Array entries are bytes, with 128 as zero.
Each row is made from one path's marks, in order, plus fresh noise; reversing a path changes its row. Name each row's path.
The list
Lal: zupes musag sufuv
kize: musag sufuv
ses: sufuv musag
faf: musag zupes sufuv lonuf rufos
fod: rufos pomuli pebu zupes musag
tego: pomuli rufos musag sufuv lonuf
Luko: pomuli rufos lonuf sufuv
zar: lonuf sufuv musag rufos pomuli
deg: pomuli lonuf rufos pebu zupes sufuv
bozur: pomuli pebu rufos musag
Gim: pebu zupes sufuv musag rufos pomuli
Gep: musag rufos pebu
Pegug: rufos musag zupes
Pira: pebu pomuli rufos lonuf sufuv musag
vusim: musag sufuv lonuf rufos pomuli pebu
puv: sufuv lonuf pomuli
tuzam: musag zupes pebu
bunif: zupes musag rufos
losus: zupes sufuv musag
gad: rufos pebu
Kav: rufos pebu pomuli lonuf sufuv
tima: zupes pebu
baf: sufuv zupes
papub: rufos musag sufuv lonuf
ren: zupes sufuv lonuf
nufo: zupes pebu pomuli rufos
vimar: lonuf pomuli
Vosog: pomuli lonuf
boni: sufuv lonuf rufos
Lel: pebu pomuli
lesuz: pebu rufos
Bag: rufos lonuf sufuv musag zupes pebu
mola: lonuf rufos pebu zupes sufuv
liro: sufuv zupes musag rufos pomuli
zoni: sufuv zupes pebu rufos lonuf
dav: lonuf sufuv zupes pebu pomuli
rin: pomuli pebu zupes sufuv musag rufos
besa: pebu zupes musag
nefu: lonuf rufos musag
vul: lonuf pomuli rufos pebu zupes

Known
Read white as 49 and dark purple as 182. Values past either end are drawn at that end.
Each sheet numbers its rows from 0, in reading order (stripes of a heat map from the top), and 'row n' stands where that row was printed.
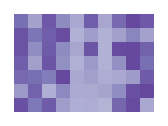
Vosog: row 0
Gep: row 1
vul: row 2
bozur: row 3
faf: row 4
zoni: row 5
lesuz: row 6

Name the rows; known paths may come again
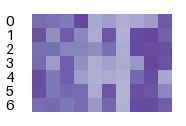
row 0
faf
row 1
vul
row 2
dav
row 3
rin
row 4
lesuz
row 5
nefu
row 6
zar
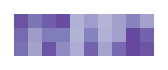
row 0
Gep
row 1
tego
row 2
Vosog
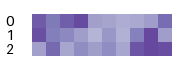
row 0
tuzam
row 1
Kav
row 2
puv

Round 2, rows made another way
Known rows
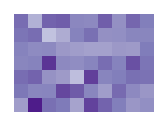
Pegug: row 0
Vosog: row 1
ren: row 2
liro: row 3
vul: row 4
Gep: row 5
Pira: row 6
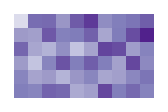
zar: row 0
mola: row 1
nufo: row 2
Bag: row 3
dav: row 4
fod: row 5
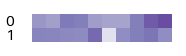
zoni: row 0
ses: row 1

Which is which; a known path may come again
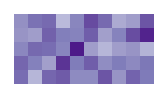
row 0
Luko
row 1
mola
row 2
kize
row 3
lesuz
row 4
Pegug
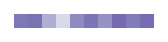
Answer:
vimar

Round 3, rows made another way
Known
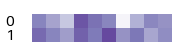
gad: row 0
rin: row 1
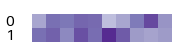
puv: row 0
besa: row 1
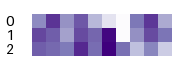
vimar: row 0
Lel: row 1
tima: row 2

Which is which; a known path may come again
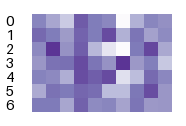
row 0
gad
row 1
rin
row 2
vimar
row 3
ren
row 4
lesuz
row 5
puv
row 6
deg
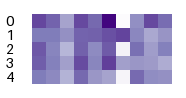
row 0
Lel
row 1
Gim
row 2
bozur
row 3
nufo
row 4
Luko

